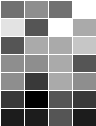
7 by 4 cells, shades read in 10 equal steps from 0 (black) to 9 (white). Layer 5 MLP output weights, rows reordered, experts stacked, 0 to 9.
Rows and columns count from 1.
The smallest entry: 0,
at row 6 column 2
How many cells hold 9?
2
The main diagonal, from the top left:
4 3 6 3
